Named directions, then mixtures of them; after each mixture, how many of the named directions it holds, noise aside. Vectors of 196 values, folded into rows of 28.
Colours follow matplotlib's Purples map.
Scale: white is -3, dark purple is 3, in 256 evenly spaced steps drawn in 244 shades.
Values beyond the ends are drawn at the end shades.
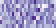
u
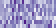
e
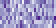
one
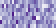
two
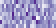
two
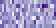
one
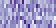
one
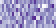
one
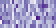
two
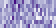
one
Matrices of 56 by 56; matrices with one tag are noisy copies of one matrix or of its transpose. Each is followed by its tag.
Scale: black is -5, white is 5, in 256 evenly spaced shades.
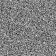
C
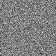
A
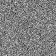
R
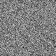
A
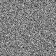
A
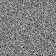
A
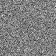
R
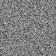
A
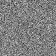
R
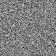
A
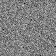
A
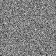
A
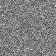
R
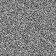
A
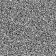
C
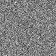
R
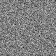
A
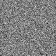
A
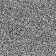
C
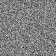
A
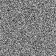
C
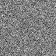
R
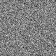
A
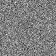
R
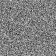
C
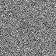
R
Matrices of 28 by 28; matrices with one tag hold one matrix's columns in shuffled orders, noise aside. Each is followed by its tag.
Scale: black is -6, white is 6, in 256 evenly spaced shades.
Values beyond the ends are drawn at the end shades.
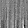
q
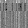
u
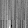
q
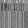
u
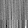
q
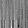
q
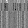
u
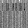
u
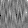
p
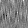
p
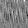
p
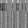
u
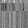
u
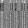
u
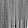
q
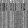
u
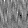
p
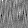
p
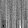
q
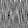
p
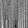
q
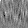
p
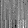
q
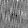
p
